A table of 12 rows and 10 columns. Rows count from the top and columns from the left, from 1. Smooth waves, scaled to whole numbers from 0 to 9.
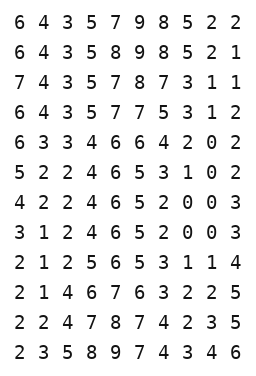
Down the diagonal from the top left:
6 4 3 5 6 5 2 0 1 5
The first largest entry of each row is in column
6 6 6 5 1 5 5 5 5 5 5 5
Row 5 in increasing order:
0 2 2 3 3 4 4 6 6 6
